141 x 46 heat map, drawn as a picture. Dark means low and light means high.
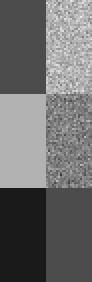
The table splits into 3 rows of 2 panels. Panel 1,1: low, flat. Panel 1,2: high, fine-grained. Panel 2,1: high, flat. Panel 2,2: middling, fine-grained. Panel 3,1: very low, flat. Panel 3,2: low, flat.
